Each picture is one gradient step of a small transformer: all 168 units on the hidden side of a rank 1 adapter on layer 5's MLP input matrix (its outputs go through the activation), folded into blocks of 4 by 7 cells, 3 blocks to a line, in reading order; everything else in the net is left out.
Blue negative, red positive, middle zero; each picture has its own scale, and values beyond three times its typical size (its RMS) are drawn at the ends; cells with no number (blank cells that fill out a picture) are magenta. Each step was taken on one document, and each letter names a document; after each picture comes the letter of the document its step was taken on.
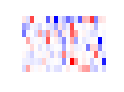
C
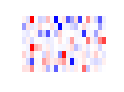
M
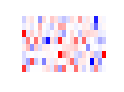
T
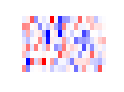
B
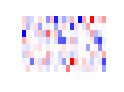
C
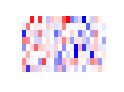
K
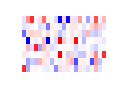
T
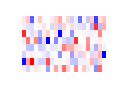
T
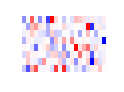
K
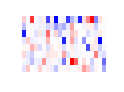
C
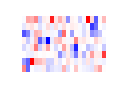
T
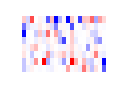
C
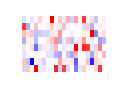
K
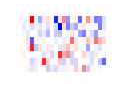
M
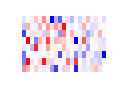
T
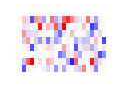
T
